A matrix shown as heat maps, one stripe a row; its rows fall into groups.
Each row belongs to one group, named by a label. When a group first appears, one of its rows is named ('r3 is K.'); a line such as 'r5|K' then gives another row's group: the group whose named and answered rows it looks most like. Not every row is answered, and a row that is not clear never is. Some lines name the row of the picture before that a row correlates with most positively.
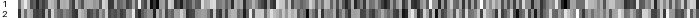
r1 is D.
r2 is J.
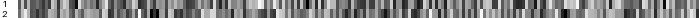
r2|D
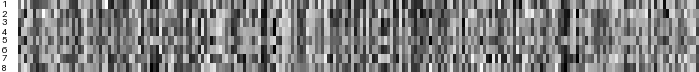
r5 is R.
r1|D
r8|D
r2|R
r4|D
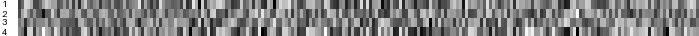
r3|J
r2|D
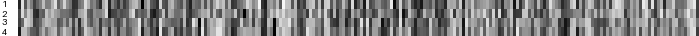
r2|J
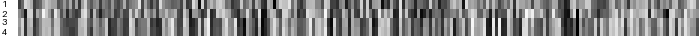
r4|J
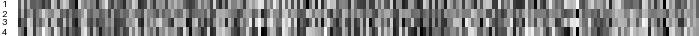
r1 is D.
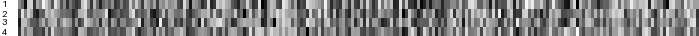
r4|J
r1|R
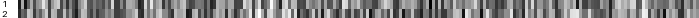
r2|R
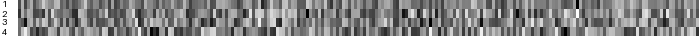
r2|J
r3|R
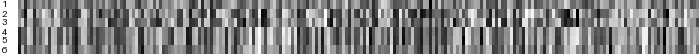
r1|J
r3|J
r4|R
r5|R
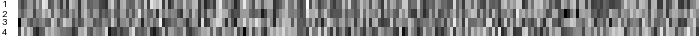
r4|J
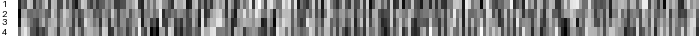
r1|R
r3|D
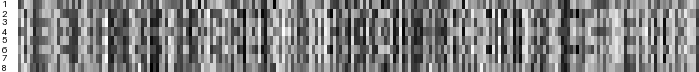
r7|D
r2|J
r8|D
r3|D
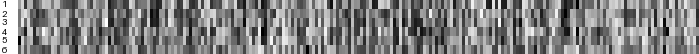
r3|D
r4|R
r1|J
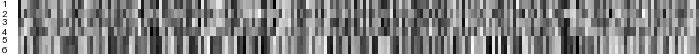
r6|J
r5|J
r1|D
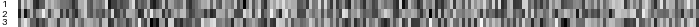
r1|J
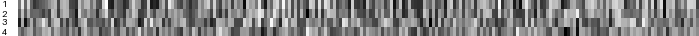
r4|R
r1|D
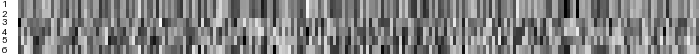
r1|R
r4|D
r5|J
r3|D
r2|R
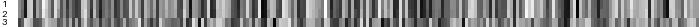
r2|R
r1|R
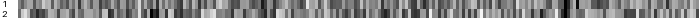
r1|R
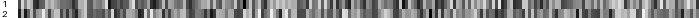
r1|J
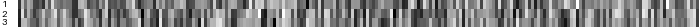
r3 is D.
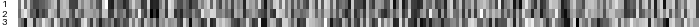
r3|R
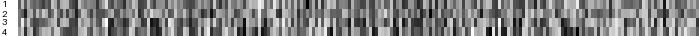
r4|J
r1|D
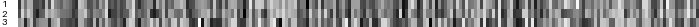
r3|J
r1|J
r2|J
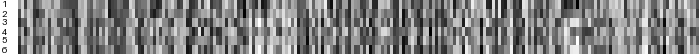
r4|J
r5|J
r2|J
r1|J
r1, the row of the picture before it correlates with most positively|2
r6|R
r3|R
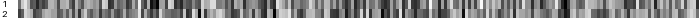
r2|R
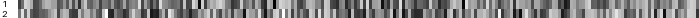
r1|R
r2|D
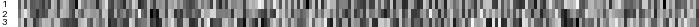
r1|D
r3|J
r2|D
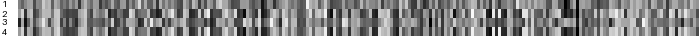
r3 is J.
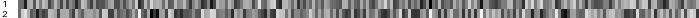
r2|D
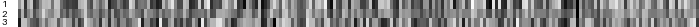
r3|D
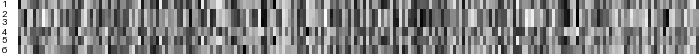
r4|D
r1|D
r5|D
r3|R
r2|R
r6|J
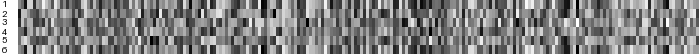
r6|R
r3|J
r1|R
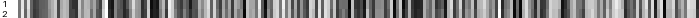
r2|D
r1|D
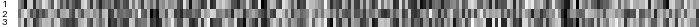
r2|D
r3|J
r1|R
